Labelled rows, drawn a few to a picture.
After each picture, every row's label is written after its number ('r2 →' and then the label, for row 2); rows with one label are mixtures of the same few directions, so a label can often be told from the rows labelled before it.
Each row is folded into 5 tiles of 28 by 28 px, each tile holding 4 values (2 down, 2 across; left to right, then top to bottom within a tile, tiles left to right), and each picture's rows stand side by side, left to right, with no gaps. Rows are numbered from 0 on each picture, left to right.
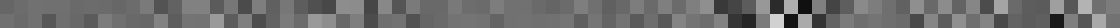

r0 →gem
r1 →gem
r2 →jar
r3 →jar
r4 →gem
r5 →gem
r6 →gem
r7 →gem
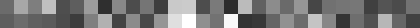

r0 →jar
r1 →gem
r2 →jar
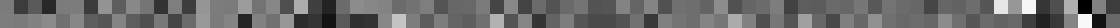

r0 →jar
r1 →jar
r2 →gem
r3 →gem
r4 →gem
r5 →jar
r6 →jar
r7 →jar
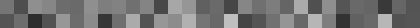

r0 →jar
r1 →gem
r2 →jar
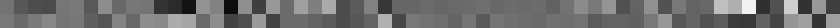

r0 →jar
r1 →jar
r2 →jar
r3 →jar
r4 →jar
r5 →jar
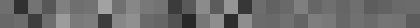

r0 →jar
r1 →gem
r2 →jar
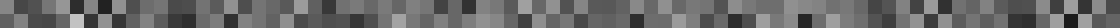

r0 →gem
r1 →gem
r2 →gem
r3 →jar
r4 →gem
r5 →jar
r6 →gem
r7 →gem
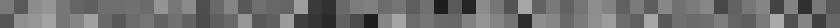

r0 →gem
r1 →jar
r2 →gem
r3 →jar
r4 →gem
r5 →gem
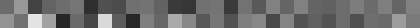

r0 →jar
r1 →jar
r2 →gem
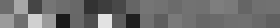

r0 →jar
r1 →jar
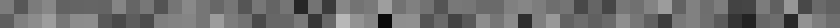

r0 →gem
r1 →gem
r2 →jar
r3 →jar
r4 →jar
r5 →gem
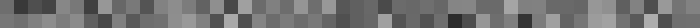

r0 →jar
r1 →gem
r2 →jar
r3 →jar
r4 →gem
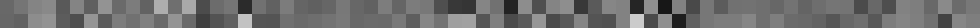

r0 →gem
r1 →jar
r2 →jar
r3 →jar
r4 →gem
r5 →gem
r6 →jar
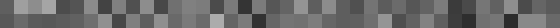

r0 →jar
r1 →gem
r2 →jar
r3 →gem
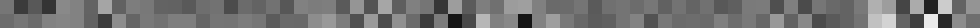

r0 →jar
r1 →jar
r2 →gem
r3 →jar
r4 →gem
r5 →gem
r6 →gem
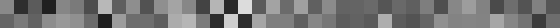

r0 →jar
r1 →gem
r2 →jar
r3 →gem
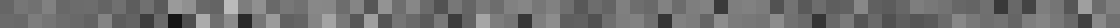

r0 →jar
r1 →jar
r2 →gem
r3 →jar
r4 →jar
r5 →gem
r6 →gem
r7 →jar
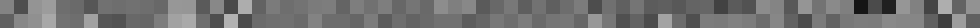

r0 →gem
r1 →gem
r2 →gem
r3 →jar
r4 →jar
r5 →jar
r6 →jar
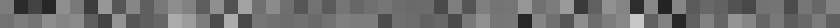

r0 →jar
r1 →gem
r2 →jar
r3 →jar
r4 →gem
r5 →jar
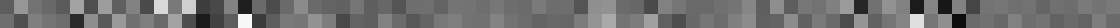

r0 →gem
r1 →jar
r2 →jar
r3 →gem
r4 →gem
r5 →gem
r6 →gem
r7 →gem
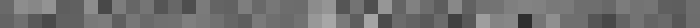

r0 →jar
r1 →jar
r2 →gem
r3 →jar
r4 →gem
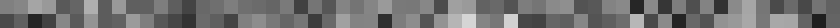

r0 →jar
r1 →gem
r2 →jar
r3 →gem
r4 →gem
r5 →gem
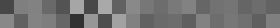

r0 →gem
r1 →jar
